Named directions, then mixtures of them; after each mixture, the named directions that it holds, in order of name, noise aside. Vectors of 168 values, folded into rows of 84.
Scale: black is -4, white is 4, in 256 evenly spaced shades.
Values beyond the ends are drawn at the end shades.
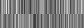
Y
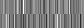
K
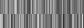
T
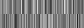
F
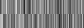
T, Y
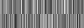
F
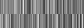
K, T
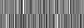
K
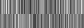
Y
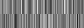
F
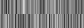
K, Y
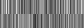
Y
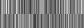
Y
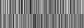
K, Y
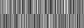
F, Y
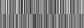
K, Y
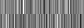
K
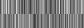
Y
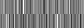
K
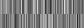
F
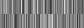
F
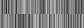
K, Y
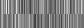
Y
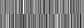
K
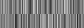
F, K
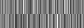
F, K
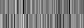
K, T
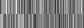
T, Y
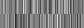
F, K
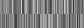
F
